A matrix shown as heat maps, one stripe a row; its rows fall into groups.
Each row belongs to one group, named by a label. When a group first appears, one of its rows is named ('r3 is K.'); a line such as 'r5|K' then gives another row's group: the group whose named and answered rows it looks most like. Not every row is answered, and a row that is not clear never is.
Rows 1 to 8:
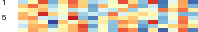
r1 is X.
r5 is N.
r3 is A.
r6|X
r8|X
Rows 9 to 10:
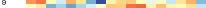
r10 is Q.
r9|N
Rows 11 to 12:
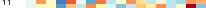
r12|X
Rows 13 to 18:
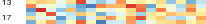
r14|Q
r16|A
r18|A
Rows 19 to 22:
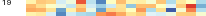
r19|N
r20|N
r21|N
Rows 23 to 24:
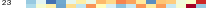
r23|Q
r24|X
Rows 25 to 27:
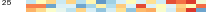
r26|Q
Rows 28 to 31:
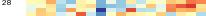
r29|A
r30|A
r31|N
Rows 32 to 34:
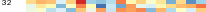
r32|N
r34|Q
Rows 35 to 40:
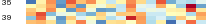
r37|A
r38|Q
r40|N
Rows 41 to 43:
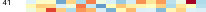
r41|X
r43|A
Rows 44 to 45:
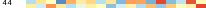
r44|X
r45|A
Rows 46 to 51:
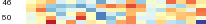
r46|A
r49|A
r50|A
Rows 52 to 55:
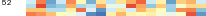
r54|N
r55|N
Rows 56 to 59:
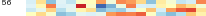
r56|Q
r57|A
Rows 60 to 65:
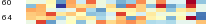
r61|X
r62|N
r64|N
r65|Q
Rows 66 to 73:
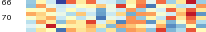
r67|Q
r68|A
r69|N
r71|X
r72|X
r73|X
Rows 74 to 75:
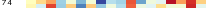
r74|A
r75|X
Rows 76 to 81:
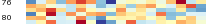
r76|A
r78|N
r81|A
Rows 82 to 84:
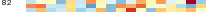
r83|Q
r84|Q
